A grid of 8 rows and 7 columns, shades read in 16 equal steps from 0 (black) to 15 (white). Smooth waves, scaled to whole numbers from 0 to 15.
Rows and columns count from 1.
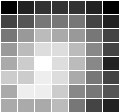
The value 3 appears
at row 1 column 3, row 1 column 4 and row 1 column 5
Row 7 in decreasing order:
14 14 12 10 8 7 5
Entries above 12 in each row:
0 0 0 2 2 2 2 0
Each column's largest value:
12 14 15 13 11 8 5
